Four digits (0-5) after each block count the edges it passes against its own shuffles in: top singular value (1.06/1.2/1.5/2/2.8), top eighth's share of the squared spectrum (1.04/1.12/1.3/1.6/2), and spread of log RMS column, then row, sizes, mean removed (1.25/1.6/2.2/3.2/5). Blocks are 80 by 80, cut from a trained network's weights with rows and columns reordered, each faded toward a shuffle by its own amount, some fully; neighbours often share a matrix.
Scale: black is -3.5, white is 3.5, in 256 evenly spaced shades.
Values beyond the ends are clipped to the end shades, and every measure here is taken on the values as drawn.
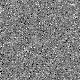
1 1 1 0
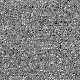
2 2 1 0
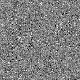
2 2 1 1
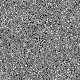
0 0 0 0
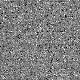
1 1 0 0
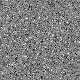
0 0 0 0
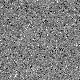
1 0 0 0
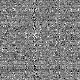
3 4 3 1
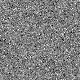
0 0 0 0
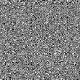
3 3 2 2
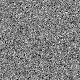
0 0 0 0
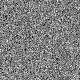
0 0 0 0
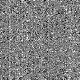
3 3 1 2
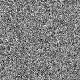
2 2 0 0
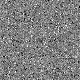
1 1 0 1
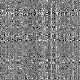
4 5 2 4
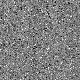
1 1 0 0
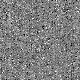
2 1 0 1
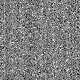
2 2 0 1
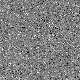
0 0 0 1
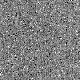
1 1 0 1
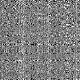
3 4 2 3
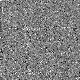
1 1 1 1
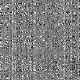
3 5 2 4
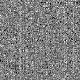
2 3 1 1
